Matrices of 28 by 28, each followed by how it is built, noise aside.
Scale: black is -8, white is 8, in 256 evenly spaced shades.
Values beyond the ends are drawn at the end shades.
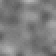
smooth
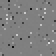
sparse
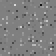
sparse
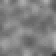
smooth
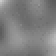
smooth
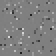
sparse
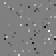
sparse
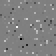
sparse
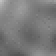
smooth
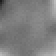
smooth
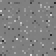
sparse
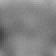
smooth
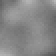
smooth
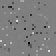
sparse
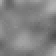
smooth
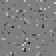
sparse
